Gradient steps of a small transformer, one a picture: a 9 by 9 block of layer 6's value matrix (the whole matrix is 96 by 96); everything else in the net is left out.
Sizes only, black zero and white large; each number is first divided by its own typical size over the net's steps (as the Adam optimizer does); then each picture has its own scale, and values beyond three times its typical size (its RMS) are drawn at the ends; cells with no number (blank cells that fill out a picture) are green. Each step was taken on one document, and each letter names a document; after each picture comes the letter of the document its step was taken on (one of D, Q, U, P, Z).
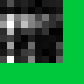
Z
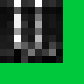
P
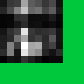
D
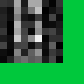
P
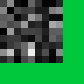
Z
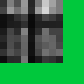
D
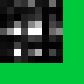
P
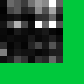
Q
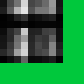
D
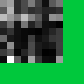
Z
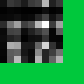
P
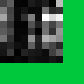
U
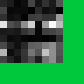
U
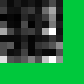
U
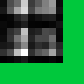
D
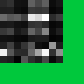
Q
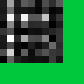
Z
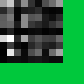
Z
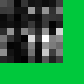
U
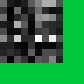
Q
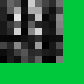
P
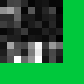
P
